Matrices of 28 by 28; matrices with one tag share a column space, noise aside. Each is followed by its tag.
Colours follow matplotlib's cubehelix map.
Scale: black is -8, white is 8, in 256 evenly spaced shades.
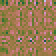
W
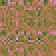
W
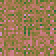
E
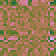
W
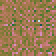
E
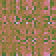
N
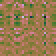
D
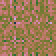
N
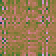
N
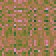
E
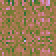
W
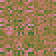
E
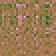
D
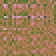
D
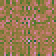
N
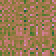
E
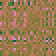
W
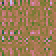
W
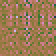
D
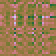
D
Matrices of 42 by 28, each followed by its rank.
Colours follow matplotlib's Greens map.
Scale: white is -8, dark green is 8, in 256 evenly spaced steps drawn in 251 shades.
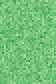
full rank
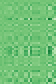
two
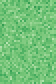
full rank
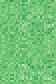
five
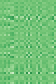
two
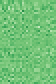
five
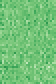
five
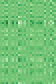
two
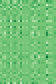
two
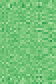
five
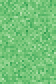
full rank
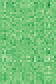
five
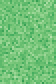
full rank
